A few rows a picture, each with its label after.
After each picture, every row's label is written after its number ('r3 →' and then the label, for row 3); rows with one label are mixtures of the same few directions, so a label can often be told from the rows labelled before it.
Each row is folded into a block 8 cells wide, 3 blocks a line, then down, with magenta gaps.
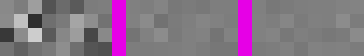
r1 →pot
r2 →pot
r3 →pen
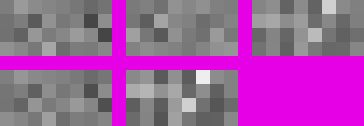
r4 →pen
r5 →pot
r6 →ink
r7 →pen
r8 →ink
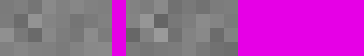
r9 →pot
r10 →pot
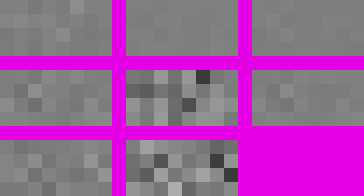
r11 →ink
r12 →pot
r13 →pot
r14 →pot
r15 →ink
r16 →pot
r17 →pen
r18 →pen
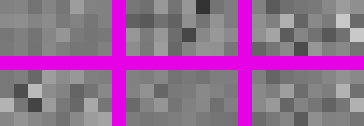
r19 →ink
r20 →ink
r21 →pen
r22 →pot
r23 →pot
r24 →pen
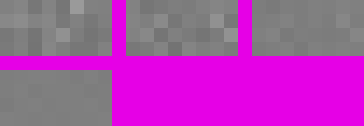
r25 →ink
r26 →pen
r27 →pen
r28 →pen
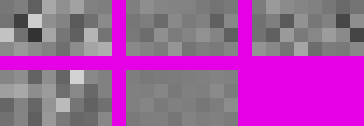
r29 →pot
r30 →pen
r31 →pen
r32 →ink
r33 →pen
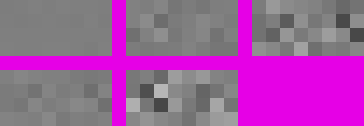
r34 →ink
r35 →pot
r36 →pen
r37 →pen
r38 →pot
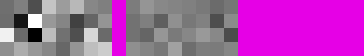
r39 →pot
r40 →pen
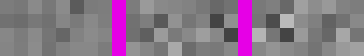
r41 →ink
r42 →pen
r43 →pot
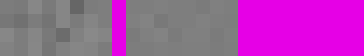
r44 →ink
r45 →pot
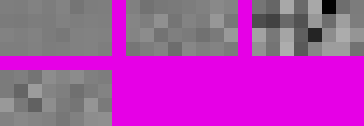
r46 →ink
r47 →pen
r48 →ink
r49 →pot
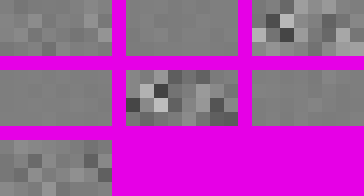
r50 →pen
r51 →pot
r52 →pot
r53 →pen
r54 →pot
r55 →ink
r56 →pen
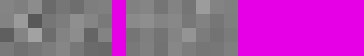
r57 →pot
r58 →ink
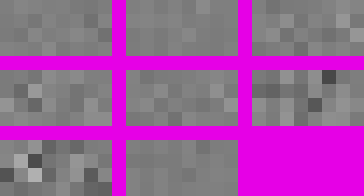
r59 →pen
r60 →ink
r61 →pen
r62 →pot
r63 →pen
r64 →ink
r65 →pot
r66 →ink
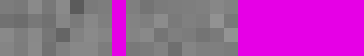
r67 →ink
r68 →pen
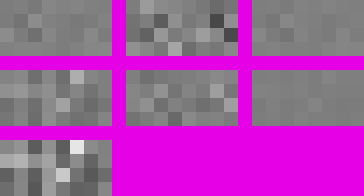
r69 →pot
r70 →pen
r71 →pot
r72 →ink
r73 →pen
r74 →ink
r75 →ink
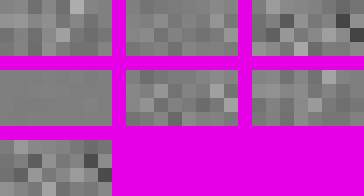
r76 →ink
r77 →pen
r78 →pen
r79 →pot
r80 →pen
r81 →ink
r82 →pen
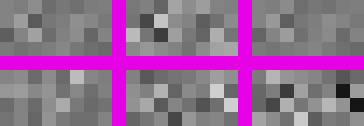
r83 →pot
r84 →pot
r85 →pot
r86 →ink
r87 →pen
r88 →pen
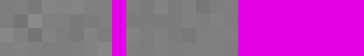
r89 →pot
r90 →ink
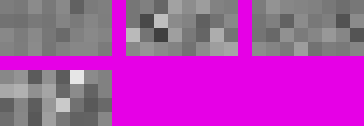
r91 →ink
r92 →pot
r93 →pen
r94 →ink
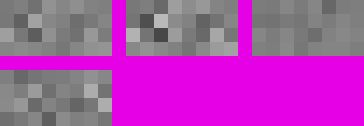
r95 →pot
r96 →pot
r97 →ink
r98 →pen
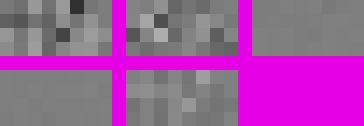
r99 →ink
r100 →pot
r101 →ink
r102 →pen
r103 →ink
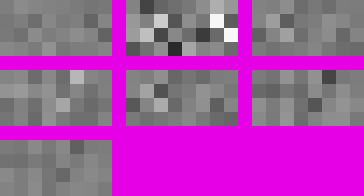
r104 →pen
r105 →pen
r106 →pot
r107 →ink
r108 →pot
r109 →ink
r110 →ink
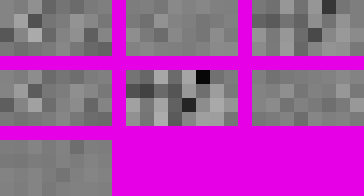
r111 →pot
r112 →pot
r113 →ink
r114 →pot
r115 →ink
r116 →pen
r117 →ink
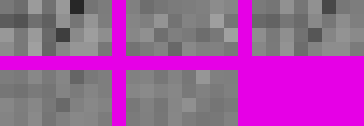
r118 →ink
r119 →pen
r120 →ink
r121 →ink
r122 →ink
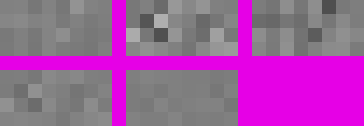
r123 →ink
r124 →pot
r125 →ink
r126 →pot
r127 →pen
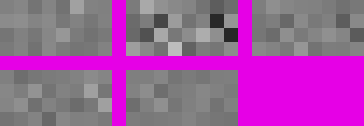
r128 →ink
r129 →pen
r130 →pen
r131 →pen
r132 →pot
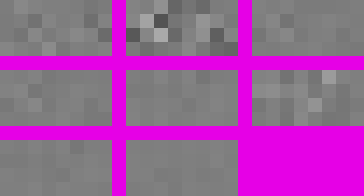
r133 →pen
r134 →pot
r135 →pot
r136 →pot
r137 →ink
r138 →ink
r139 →ink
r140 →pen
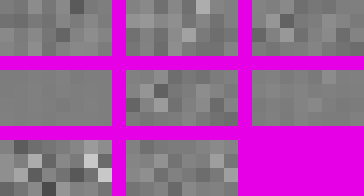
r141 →ink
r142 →ink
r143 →pot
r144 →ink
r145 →pot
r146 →ink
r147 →pen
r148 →pen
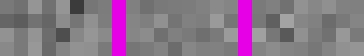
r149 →ink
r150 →pen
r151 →pot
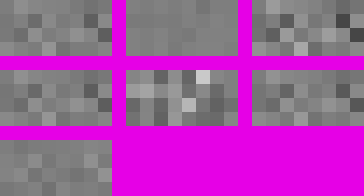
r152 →pen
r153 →ink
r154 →pen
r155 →pen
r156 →ink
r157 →pen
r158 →pen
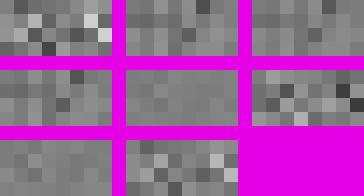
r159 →pen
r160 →ink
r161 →ink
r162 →ink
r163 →pot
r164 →pen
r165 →pot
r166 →pen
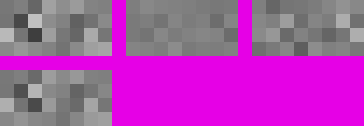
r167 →pot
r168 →pen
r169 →pen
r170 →pot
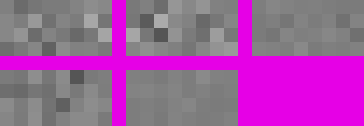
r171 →pen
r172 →pot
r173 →pen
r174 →ink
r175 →ink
